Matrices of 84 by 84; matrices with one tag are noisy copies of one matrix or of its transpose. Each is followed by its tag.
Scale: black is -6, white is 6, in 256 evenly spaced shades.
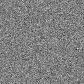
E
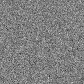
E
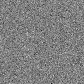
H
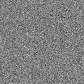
H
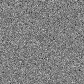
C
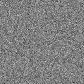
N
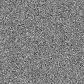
H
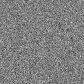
E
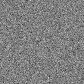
E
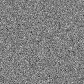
E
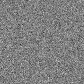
E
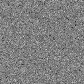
C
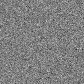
E
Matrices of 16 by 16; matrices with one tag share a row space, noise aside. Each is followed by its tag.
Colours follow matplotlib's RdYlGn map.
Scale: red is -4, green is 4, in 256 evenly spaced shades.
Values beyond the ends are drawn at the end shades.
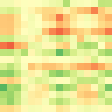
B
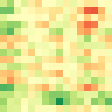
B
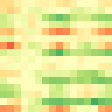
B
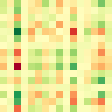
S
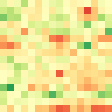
B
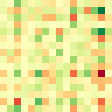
S
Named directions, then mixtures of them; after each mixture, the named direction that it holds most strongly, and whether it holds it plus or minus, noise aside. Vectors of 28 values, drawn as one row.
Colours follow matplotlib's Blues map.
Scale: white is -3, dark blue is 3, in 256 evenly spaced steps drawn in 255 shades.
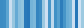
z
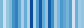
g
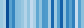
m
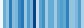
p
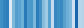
z, plus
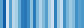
m, minus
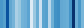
g, minus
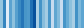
m, minus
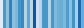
p, plus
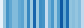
p, plus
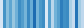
p, plus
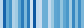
g, minus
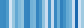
z, plus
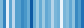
m, minus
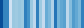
p, minus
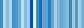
g, plus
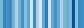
g, minus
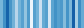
g, minus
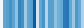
p, plus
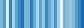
m, minus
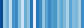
p, minus
